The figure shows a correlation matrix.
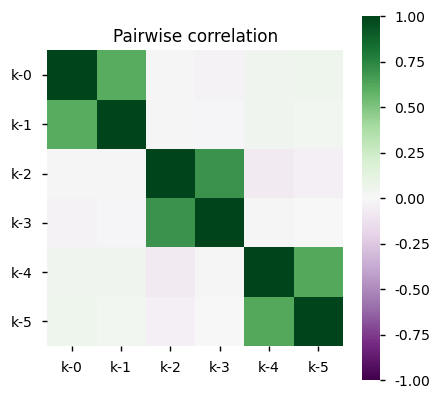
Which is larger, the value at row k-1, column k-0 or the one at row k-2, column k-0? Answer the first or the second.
the first
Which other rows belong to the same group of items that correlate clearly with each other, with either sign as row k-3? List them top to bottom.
k-2
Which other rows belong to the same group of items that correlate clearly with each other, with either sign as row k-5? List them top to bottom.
k-4
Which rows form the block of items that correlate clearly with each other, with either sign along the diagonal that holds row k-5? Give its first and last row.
k-4 to k-5
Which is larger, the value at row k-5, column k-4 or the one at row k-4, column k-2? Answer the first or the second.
the first
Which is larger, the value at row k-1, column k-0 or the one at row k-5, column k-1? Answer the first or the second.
the first
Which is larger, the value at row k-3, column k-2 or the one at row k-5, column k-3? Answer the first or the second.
the first
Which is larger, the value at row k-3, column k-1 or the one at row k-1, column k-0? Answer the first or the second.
the second
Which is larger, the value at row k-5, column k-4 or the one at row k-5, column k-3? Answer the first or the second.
the first
